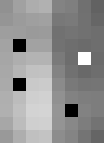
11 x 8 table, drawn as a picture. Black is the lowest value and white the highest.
Lone odd cells: 4, 1 higher and 3 lower than their neighbours. Calmest part: top right. Seam: vertical, 50% of the way across, the left part higher.
